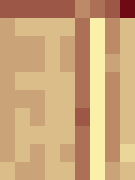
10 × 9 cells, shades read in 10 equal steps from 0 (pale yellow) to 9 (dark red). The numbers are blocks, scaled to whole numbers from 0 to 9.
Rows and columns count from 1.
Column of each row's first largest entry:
9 6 6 6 6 6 6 6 6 6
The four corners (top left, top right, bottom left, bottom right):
6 9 2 2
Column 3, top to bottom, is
6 2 3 3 2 3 3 2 3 3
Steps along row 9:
down up down up up down up down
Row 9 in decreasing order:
5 4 3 3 3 2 2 1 0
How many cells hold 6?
7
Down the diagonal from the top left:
6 2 3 2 2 5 0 4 1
